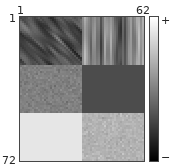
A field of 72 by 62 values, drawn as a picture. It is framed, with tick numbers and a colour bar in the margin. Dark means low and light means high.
It is made of 3 by 2 panels. Panel 1,1: low, slanting down to the right. Panel 1,2: middling, streaked downward, strong in contrast. Panel 2,1: middling, fine-grained, faint in contrast. Panel 2,2: low, flat. Panel 3,1: very high, flat. Panel 3,2: high, fine-grained, faint in contrast.
